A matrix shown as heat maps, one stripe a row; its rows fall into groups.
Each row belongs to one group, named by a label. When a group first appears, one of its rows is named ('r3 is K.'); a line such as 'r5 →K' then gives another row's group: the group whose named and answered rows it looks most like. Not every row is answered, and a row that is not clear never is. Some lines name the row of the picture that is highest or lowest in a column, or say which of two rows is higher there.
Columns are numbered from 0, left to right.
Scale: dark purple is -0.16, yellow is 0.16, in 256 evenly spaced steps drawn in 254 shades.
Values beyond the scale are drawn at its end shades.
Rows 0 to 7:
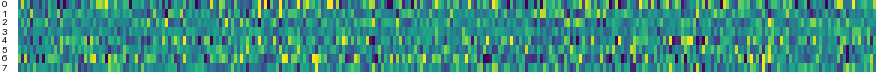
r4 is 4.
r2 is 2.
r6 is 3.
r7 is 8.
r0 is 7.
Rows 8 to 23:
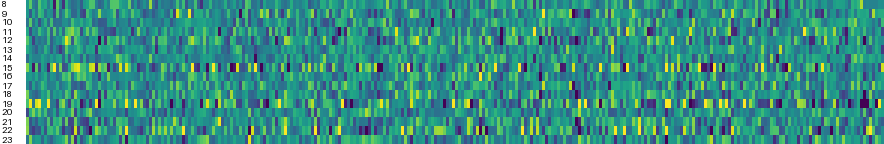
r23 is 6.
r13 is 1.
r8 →8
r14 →8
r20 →6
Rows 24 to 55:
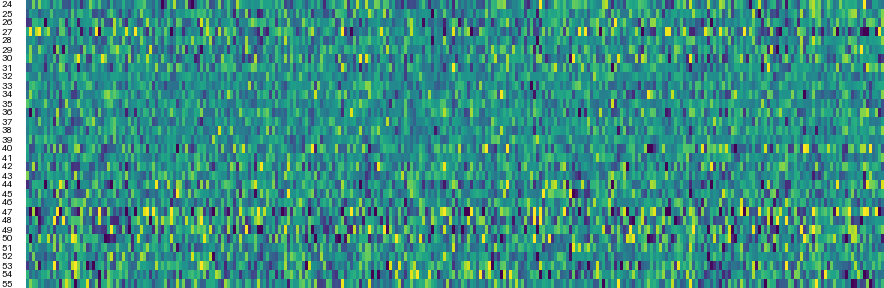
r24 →6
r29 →8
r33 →6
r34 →7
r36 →4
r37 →8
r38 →7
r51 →2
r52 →3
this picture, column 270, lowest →27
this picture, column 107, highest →50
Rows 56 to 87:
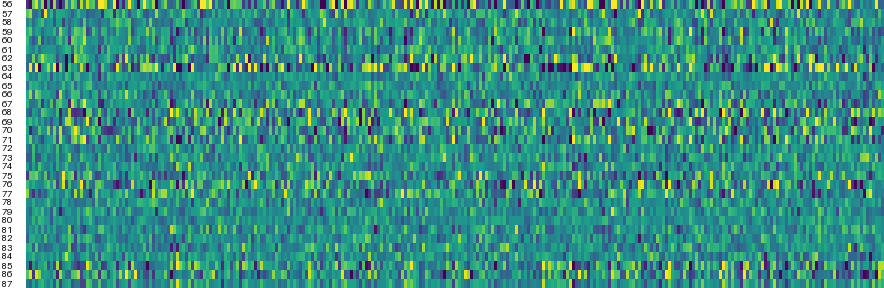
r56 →1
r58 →8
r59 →2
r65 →6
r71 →2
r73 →4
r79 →1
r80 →6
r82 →6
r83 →7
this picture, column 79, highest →62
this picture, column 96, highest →63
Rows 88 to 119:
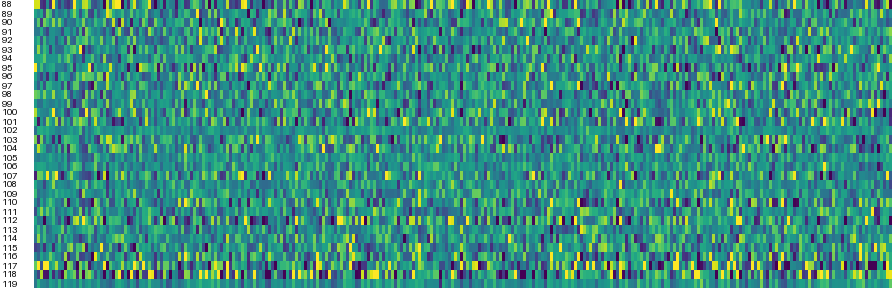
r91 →3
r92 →4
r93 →6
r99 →7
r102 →6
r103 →3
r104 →7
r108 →1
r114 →7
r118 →3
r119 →3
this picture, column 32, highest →118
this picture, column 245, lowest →107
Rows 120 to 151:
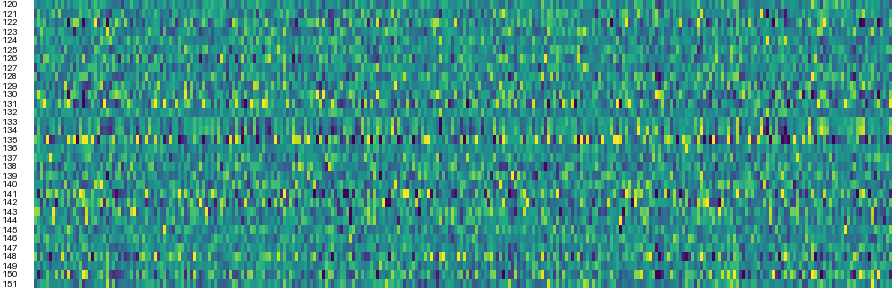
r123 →6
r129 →8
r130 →7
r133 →3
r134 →3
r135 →2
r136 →2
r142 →4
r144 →1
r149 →6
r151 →6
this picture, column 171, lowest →131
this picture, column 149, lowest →134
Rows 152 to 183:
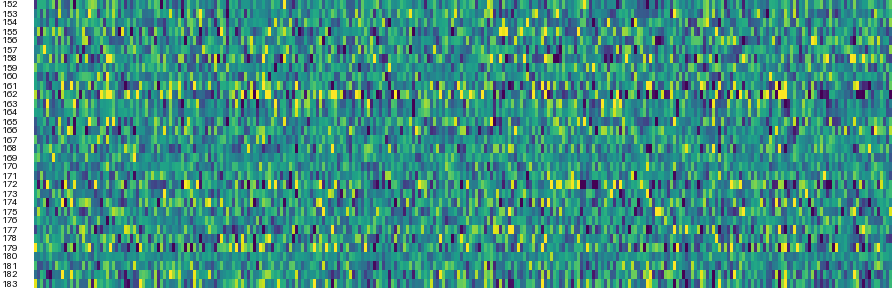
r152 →6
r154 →4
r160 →4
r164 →2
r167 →4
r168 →8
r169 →1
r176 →6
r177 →8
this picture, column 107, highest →162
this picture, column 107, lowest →173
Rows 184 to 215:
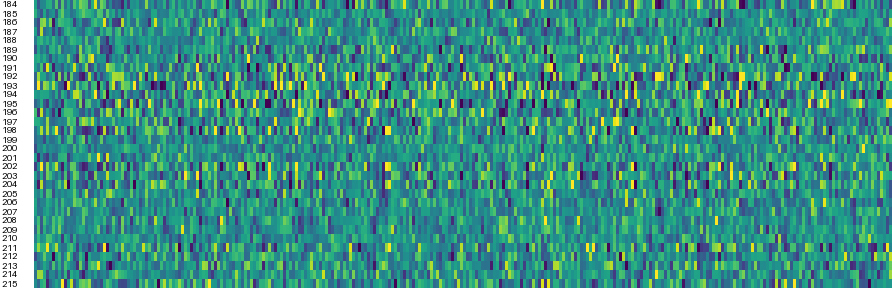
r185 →4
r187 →3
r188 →6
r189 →3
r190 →2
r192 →7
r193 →4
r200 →8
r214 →7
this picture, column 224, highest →193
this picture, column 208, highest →192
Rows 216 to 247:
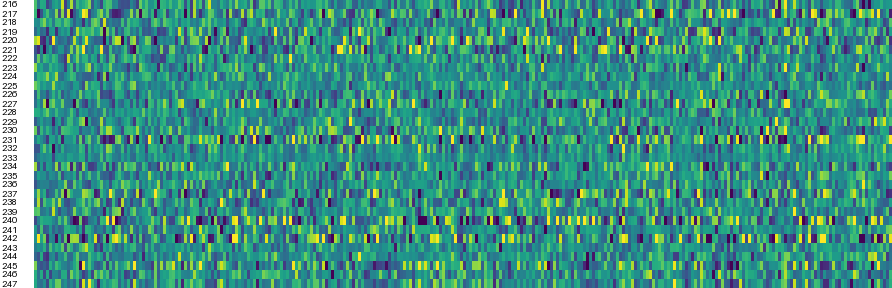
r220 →1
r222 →4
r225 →1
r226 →3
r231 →3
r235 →3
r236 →8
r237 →2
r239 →1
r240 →6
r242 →7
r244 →4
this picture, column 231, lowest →242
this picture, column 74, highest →227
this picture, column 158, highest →240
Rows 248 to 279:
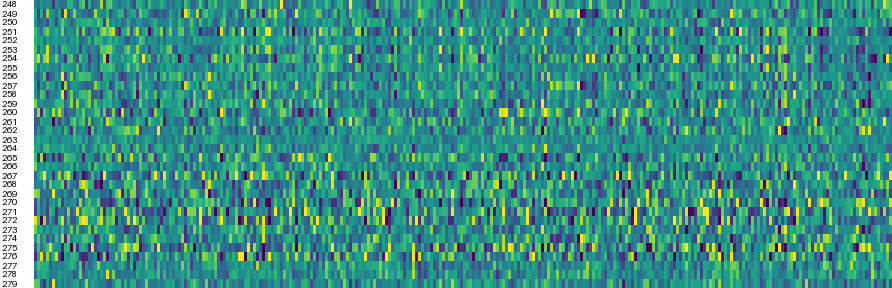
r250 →4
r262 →8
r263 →6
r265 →3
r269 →1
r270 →3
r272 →4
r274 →2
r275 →8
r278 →6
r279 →1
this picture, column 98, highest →265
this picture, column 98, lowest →260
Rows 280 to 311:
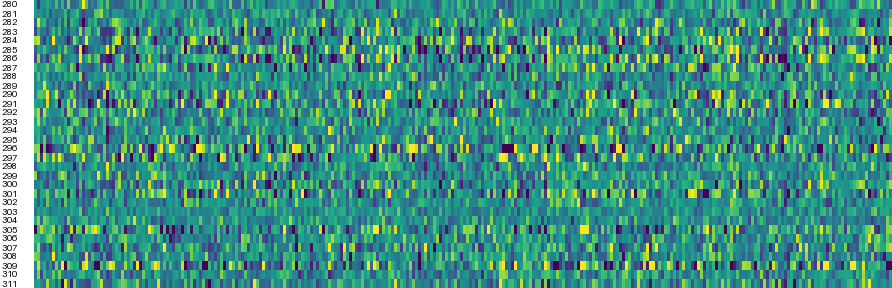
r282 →7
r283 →3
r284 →1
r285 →6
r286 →3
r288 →6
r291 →6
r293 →7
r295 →2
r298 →6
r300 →3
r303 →6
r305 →6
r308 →1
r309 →2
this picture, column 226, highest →290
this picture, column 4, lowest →296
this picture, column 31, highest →292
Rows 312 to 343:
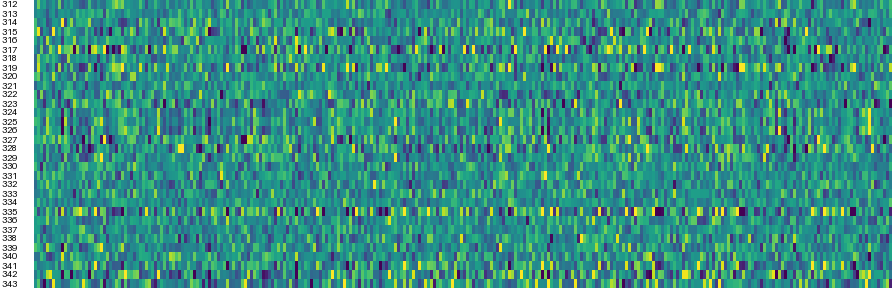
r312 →7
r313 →4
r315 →1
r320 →1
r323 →1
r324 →8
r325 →8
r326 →8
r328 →6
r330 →4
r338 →2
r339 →8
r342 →8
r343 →1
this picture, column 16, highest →343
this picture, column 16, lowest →327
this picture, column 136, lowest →317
